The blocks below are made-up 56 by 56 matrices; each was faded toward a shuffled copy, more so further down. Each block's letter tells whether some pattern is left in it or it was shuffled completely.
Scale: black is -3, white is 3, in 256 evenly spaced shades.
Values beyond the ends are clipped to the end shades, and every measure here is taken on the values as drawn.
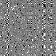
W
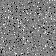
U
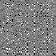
W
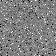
U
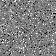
U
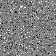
U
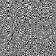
W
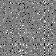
W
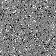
U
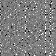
W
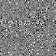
W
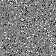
U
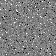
U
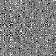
W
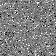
U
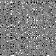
W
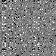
W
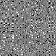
W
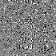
W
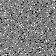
U
